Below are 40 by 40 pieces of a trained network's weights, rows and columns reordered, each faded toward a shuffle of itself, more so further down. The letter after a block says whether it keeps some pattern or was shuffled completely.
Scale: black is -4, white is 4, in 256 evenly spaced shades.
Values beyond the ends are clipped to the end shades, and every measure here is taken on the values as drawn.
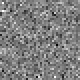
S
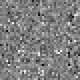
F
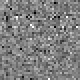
F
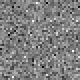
S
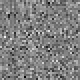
F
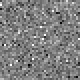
S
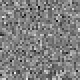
F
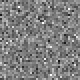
S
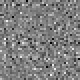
F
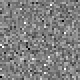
S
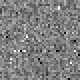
F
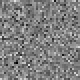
F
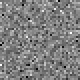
S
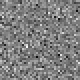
S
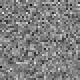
F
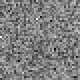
S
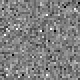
S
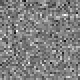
F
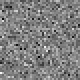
F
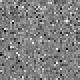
F
